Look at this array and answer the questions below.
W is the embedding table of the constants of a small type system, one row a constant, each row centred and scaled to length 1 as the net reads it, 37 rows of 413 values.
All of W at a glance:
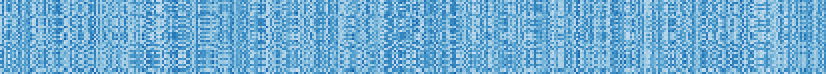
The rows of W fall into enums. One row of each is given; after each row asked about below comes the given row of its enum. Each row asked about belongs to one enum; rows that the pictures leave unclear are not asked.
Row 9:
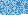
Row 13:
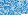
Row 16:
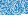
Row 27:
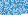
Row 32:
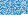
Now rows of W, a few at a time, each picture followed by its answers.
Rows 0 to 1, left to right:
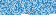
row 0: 16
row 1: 27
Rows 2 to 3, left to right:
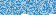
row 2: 32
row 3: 16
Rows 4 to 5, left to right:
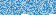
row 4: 32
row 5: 16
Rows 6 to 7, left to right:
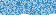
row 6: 9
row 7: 27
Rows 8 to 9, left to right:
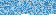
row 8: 13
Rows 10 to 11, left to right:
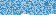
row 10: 32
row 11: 9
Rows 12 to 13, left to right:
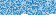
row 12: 32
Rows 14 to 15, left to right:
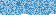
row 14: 9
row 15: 32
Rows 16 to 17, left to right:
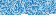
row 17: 13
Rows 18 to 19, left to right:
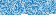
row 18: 16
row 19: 13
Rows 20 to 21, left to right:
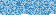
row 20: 9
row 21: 32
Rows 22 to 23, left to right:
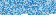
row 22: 27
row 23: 13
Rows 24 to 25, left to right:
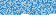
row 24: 32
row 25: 27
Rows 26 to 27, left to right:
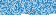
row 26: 16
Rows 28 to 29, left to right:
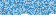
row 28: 27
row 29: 32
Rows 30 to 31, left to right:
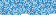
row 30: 27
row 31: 27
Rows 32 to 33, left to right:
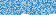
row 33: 27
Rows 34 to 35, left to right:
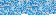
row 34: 13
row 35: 13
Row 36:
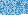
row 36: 9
